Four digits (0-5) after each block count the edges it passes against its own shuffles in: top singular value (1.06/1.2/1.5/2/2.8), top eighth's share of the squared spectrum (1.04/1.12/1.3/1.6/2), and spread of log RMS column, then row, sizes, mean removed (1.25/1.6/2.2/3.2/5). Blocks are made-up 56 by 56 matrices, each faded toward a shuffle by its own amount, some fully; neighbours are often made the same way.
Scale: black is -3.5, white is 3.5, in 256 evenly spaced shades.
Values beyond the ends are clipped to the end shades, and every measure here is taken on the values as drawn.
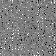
3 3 1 1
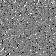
1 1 0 0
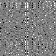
4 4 2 1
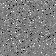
2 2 0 0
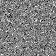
2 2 0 0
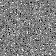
0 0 0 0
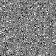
3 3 1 0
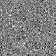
3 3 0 1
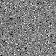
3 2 0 0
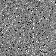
0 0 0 0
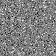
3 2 0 0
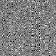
4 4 2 2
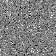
0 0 0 0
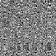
4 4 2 2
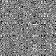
4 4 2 2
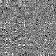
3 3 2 1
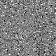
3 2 0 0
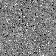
1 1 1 0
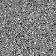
3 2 0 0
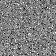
1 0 0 0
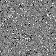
1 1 0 0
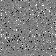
3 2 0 1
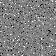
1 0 0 0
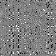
4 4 2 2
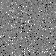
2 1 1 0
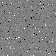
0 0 0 0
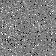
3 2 1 0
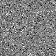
2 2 0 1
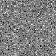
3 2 0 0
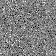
1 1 0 0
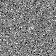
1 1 0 0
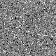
1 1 0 0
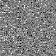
3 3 1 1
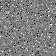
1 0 0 0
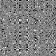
4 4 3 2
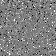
0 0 0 0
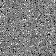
0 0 1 0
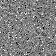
0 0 0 0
